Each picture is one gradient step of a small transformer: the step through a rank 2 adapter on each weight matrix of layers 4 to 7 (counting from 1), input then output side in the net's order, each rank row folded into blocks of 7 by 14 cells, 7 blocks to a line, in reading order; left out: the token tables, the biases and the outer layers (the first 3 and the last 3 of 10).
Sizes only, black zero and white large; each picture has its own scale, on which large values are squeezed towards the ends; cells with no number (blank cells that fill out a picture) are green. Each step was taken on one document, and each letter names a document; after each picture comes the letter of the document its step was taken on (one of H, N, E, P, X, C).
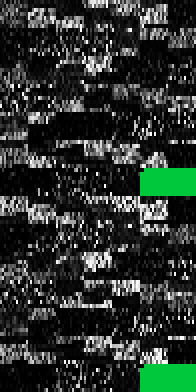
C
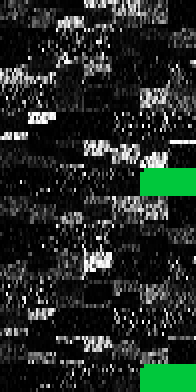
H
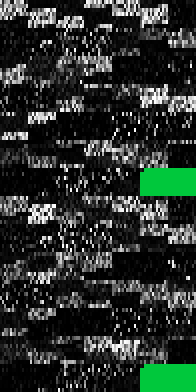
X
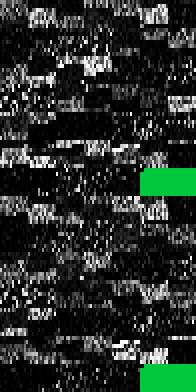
C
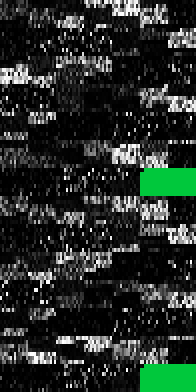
X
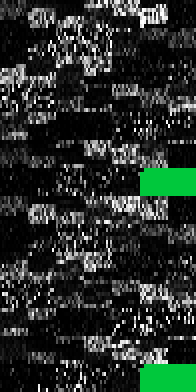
C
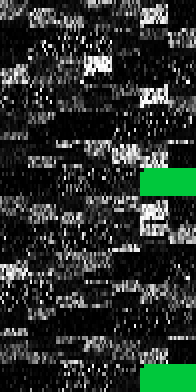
X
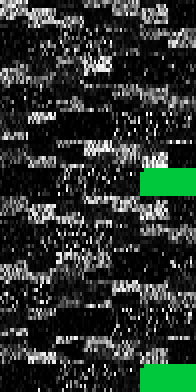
X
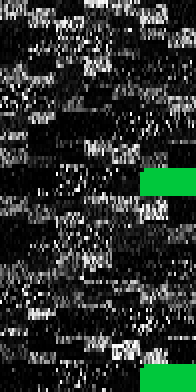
C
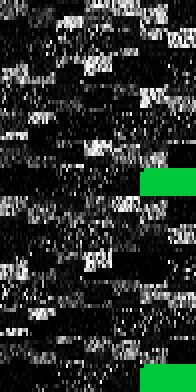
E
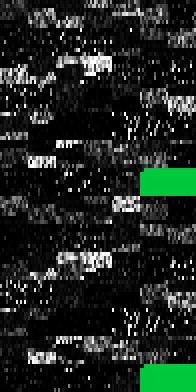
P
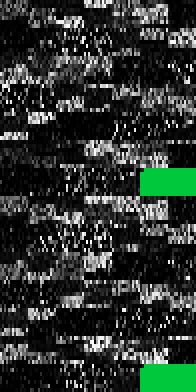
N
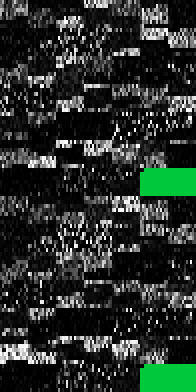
X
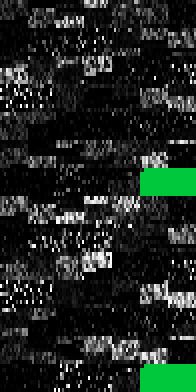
P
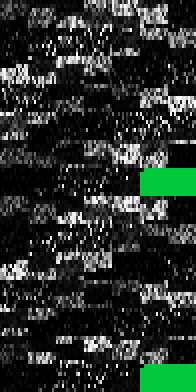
E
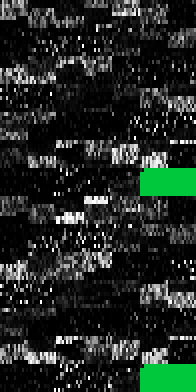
P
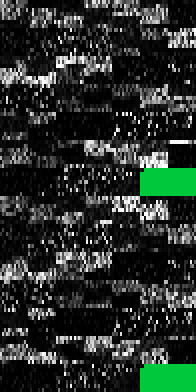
X
